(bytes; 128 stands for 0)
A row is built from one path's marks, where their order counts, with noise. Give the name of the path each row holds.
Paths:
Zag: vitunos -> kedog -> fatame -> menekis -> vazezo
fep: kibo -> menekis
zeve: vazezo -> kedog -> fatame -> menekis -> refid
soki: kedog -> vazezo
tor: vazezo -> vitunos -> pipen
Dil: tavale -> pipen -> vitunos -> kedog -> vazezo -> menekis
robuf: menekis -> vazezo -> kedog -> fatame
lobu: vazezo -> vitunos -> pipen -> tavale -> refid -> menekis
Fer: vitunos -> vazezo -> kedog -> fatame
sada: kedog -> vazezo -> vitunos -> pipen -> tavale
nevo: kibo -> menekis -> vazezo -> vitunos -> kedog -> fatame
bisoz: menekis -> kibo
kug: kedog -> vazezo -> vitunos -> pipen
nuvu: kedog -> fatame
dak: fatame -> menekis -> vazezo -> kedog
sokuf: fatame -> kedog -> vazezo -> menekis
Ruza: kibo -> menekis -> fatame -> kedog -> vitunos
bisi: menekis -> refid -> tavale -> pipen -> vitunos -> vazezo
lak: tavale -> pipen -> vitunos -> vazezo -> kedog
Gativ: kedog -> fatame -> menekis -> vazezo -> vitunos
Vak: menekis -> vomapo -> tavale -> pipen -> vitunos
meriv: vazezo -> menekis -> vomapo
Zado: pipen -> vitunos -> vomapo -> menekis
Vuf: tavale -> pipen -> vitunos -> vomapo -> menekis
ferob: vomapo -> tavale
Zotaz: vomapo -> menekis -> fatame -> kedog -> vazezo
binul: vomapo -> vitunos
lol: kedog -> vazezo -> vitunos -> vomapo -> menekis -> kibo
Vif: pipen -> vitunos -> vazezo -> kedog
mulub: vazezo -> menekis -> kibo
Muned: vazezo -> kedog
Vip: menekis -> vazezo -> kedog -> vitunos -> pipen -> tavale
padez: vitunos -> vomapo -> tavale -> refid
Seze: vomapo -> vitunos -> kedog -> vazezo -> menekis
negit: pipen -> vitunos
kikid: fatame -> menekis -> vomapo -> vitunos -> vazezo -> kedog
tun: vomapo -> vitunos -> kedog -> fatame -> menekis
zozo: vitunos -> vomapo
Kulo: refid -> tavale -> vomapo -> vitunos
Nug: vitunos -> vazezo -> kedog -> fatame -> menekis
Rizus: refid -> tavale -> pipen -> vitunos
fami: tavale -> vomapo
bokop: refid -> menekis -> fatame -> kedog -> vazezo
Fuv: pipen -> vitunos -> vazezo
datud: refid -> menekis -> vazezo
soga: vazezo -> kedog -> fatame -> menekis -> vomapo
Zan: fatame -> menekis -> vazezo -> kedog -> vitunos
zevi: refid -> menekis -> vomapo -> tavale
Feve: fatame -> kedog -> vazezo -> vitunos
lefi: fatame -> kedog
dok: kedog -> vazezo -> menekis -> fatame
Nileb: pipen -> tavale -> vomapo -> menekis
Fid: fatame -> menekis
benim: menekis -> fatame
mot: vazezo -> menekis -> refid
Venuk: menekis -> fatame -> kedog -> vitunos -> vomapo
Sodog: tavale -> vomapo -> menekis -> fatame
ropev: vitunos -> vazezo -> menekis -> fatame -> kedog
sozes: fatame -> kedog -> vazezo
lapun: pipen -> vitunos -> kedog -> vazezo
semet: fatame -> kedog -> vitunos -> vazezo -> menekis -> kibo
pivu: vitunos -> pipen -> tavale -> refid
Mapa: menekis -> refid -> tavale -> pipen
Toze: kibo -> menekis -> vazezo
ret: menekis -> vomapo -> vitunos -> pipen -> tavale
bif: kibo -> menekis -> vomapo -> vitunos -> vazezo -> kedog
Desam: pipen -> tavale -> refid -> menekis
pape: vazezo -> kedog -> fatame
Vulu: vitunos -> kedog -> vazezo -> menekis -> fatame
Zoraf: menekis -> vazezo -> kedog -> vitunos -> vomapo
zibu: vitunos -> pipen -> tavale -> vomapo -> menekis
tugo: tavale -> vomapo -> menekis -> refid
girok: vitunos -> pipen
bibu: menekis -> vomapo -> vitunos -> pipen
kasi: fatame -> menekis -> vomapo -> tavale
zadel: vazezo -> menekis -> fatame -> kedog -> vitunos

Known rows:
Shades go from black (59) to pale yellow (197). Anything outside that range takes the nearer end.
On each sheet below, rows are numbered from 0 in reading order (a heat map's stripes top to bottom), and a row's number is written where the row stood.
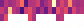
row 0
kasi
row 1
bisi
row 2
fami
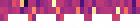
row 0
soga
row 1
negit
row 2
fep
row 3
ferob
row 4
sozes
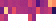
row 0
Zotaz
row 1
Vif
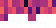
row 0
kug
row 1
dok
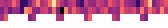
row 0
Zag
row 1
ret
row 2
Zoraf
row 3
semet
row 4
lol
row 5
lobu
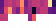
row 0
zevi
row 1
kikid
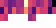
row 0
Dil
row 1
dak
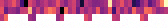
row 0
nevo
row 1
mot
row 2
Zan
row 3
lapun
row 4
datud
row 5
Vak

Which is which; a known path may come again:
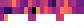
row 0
tun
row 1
Zoraf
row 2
Feve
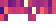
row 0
Vuf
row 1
sokuf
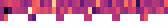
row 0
binul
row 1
pivu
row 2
soki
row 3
nuvu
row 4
pape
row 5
semet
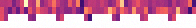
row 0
bisi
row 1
sada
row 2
Nug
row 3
girok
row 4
lobu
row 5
mulub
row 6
kasi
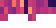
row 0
Fer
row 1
Toze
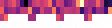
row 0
nevo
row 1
bibu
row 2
lak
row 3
Zag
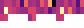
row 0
lefi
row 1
soga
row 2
sozes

